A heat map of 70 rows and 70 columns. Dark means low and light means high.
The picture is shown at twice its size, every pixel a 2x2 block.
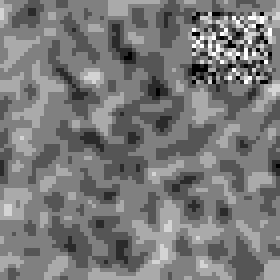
No overall slope runs across the table. The field is mottled with small blotches. No regular stripes run through it. In the top right lies a patch that is rougher than the rest. The halves do not mirror each other. Values change most from cell to cell in the top right.
